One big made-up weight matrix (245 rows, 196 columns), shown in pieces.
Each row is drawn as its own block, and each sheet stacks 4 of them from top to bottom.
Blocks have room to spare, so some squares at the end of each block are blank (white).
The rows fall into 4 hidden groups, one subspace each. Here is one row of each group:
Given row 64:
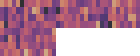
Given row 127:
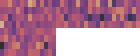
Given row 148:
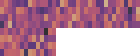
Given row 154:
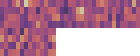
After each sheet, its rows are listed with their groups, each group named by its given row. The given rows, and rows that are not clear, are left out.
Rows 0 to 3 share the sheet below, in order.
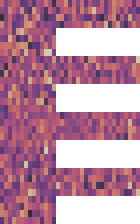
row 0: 64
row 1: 127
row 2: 148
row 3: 64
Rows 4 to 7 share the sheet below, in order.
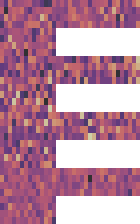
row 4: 127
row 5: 127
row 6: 148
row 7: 127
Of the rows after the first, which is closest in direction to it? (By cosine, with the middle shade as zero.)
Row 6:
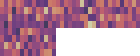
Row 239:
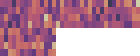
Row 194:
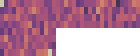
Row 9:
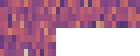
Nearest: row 194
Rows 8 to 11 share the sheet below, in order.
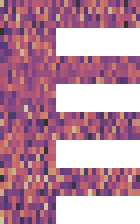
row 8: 154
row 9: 148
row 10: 148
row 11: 148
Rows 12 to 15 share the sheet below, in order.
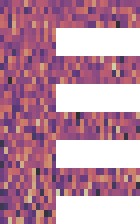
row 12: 148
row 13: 148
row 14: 154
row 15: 127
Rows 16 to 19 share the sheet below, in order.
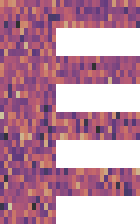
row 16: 154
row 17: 64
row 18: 154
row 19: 127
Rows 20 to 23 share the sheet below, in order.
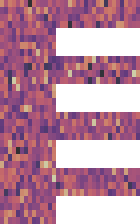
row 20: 148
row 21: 148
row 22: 64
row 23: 154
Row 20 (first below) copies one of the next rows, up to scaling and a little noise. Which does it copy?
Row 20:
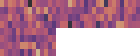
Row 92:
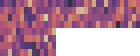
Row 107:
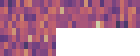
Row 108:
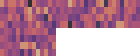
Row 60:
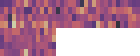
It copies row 108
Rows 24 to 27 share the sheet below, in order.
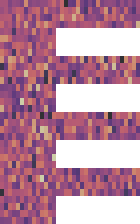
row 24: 127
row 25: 148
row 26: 127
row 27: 127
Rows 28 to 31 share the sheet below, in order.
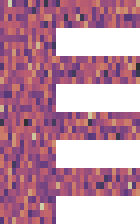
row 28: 127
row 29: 148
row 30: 148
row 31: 64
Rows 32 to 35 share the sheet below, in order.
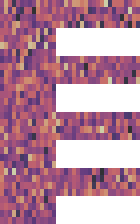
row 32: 127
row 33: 64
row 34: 64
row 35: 154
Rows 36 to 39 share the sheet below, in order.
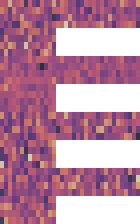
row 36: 154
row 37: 148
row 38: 64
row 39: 148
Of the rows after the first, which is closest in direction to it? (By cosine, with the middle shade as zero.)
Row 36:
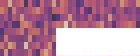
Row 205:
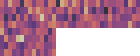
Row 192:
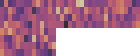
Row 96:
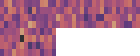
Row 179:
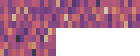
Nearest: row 96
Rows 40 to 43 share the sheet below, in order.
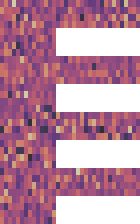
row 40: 154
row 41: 64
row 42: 64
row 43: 154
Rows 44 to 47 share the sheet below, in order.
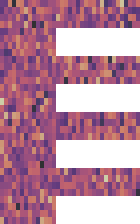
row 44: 154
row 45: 127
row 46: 154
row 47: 64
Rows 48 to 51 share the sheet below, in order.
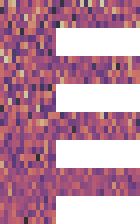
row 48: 148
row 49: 64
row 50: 148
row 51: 148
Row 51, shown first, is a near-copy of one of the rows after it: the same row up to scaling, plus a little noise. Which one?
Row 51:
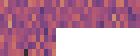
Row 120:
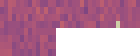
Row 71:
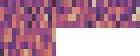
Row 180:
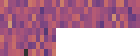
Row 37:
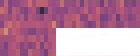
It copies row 180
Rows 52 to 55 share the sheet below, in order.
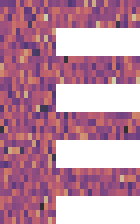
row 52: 148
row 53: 64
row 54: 127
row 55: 127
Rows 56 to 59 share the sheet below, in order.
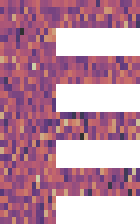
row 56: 64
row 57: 154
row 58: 127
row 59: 127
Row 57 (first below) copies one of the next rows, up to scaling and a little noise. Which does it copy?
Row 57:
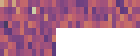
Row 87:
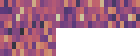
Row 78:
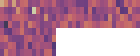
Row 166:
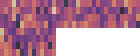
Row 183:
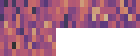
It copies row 78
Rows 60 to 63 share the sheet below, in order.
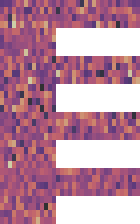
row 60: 148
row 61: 64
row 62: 154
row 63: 148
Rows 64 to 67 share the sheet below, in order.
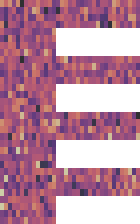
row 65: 64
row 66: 64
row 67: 127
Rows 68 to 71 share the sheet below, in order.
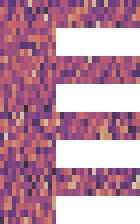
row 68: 148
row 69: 148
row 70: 64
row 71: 148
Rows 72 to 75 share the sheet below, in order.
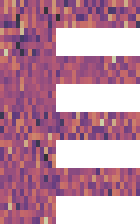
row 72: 154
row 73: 154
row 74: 127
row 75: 64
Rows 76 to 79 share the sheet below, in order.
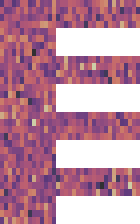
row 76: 127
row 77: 64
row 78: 154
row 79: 64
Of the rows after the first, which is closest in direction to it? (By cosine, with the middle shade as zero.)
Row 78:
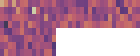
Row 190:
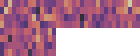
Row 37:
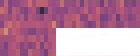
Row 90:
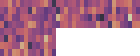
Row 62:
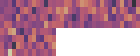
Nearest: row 90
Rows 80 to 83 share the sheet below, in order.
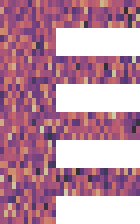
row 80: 127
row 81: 127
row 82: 127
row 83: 154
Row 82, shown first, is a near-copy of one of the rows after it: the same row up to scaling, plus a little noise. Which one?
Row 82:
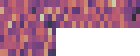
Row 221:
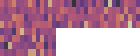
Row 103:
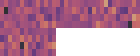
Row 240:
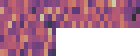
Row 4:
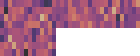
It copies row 240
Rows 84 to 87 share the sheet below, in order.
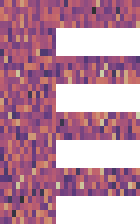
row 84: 64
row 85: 127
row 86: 127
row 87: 154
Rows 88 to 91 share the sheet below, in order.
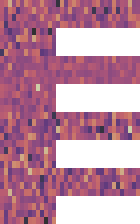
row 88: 64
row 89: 154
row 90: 64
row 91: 148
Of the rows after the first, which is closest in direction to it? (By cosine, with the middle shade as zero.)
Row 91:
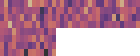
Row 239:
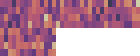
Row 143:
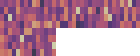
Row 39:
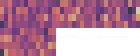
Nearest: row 239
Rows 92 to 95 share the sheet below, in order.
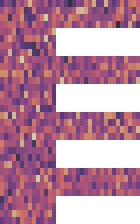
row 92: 148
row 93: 64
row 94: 154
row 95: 154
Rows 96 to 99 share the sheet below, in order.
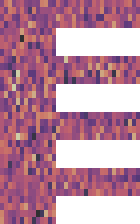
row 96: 64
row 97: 154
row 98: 127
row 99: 127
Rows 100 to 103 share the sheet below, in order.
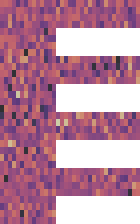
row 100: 148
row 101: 64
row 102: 154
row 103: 127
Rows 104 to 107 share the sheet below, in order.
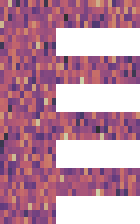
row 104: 127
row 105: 127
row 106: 154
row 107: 148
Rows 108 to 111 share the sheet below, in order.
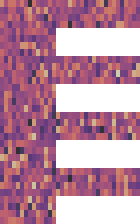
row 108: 148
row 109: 148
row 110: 64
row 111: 127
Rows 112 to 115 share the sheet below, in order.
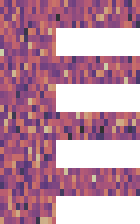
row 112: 64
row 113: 64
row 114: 127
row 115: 64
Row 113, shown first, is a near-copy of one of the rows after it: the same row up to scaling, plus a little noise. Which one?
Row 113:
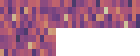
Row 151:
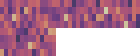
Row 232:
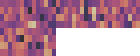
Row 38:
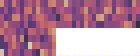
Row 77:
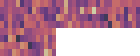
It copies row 151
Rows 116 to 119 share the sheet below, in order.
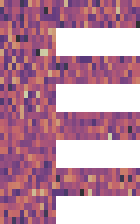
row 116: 64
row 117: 154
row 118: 64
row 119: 127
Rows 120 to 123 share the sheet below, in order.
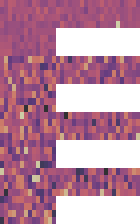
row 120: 148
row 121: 148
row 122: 64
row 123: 154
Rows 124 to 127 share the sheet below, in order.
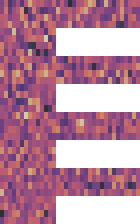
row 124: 148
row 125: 64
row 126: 154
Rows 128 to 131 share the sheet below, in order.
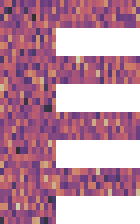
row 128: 127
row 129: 154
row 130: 64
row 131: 64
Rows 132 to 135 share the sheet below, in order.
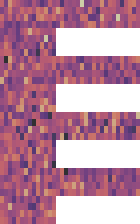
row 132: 148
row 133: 154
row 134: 127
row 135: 127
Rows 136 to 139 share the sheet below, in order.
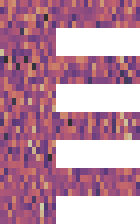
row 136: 148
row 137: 154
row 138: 127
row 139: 127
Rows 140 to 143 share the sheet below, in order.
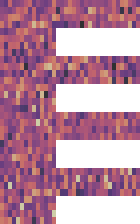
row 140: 127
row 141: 64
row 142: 154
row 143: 127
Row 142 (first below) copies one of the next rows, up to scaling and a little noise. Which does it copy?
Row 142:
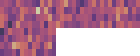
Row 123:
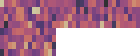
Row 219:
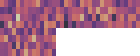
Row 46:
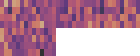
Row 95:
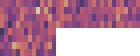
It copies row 95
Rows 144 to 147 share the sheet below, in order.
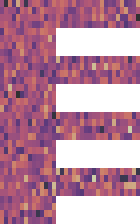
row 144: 154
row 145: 64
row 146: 64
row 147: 127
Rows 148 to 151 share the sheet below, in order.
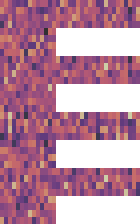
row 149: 64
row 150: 148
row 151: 64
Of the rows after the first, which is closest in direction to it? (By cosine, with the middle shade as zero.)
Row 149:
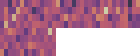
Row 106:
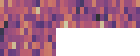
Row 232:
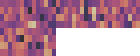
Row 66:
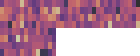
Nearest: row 232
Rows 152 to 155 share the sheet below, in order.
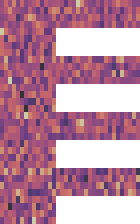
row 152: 154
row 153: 148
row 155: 127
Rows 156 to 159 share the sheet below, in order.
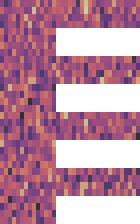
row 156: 127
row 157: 64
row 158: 64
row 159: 127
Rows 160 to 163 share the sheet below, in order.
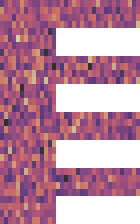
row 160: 64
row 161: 148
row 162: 127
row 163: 154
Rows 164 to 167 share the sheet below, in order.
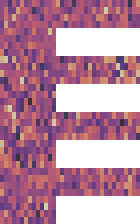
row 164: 64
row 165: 154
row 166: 154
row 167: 148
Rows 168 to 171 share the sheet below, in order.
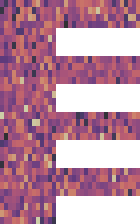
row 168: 154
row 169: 148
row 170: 154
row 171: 64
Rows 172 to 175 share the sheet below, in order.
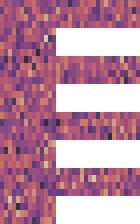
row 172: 148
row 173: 154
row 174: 64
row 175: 64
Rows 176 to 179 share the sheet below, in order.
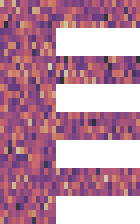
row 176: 154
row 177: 127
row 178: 64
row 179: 64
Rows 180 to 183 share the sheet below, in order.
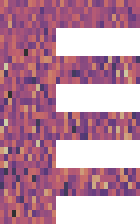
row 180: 148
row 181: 127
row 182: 127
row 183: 154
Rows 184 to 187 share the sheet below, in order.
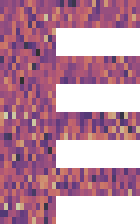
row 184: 148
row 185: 154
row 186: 154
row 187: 64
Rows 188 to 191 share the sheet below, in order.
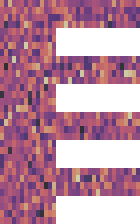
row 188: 154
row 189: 127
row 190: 127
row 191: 127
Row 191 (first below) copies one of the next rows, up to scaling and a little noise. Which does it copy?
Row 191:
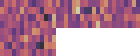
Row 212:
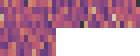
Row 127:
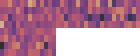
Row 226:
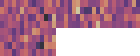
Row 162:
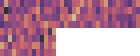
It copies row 226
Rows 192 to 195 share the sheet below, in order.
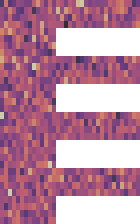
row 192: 154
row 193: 154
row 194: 154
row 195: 148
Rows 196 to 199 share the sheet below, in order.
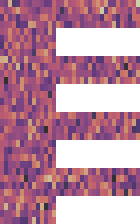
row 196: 127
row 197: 154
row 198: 148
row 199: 64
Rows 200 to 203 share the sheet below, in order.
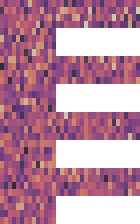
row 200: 127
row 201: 148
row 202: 64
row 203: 64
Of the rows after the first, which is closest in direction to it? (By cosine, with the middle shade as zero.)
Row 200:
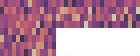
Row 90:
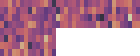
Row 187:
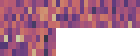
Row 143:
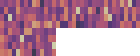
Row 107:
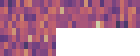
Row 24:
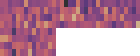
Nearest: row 24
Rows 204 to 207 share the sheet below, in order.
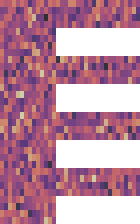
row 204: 148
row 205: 64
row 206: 64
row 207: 64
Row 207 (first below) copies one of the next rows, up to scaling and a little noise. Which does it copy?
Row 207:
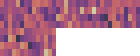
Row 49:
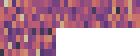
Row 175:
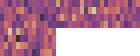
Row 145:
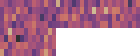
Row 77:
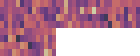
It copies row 77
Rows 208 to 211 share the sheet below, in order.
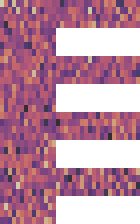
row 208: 154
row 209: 148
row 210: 64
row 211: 154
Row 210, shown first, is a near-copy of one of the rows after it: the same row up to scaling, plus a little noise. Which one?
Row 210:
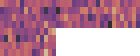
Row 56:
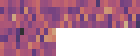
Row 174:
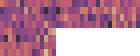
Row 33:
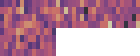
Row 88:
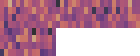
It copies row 174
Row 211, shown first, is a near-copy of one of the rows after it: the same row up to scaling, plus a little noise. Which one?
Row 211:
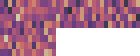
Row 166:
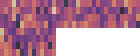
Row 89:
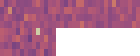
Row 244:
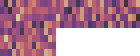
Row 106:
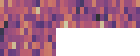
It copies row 244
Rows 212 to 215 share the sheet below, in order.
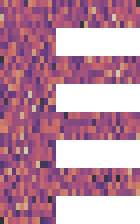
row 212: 127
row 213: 154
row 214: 64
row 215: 64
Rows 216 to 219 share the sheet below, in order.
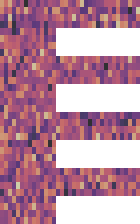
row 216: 148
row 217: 64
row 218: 127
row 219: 154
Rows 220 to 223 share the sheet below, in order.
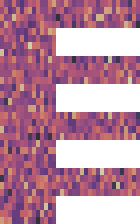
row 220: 64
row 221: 127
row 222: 127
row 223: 148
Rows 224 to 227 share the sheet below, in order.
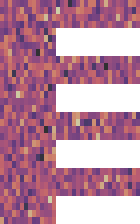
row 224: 148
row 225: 64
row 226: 127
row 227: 64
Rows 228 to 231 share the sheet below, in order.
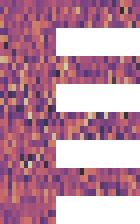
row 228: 127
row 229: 154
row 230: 148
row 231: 148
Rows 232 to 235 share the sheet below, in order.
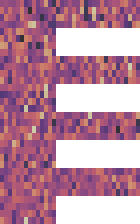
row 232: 64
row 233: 148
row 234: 148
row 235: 148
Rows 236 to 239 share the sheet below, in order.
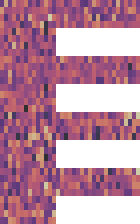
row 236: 154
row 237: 148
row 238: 127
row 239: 127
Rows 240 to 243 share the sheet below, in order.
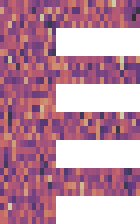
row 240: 127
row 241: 154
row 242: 148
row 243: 127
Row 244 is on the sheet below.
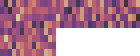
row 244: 154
